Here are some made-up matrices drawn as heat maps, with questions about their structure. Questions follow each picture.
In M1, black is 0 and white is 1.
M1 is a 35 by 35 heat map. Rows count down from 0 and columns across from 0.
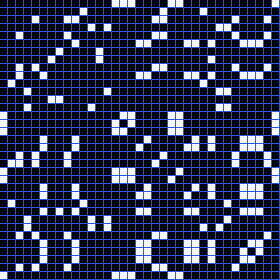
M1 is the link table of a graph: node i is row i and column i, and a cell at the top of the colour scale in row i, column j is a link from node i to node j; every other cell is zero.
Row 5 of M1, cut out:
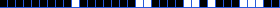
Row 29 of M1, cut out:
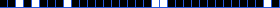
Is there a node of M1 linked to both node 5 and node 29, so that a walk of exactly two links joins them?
no
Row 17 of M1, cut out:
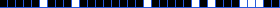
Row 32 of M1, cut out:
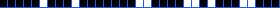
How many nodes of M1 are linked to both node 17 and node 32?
7
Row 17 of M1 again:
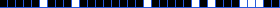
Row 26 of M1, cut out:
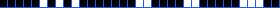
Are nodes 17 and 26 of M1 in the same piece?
yes
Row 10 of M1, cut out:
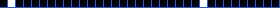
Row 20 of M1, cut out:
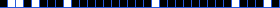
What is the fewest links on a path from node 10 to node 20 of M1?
2
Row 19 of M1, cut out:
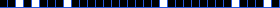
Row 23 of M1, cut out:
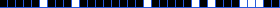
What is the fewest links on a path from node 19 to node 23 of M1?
3
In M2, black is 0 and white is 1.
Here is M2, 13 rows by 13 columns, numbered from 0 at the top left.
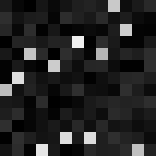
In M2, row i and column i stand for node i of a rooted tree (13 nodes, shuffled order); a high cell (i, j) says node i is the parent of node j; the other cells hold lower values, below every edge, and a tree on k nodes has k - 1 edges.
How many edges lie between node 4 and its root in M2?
3
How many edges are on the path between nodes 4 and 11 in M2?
2
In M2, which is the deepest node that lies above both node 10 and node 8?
4
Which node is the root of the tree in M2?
12
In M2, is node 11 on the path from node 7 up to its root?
yes
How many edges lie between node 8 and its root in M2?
4
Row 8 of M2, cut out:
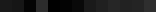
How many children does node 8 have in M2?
0
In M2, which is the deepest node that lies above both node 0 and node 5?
11
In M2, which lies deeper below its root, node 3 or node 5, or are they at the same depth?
node 5
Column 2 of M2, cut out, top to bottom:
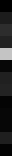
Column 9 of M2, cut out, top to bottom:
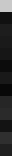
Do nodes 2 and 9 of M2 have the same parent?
no
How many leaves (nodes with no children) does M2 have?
4
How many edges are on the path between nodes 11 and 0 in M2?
2
